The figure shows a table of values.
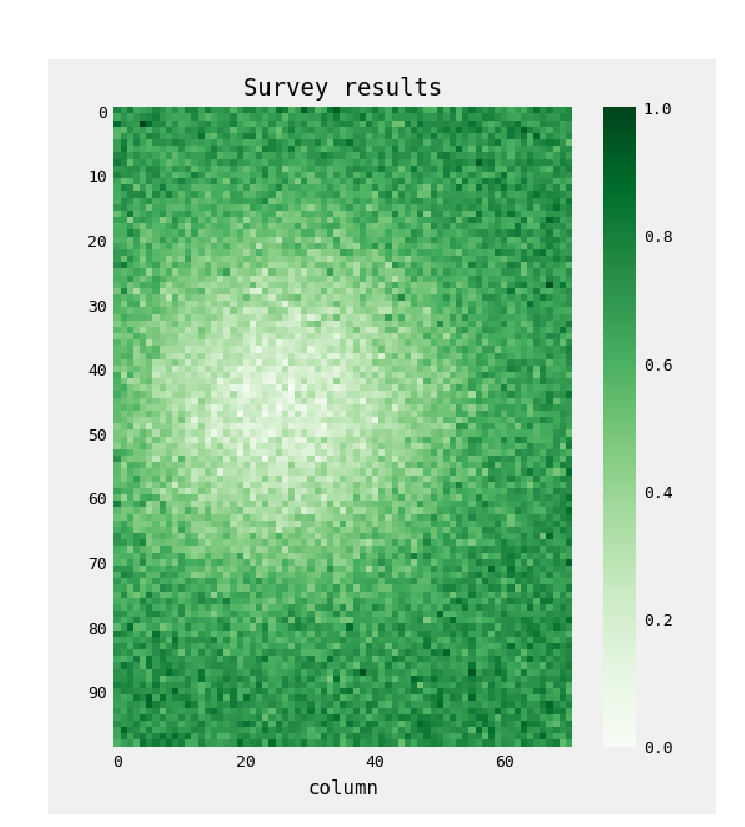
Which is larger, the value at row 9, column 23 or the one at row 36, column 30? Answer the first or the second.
the first
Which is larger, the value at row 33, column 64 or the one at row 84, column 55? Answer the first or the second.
the second
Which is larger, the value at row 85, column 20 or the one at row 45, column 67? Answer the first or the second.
the second
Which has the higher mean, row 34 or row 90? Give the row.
90
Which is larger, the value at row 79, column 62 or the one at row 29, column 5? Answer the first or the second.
the first
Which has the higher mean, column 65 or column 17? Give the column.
65
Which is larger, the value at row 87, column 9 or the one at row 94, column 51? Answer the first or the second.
the first
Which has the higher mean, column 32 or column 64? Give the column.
64
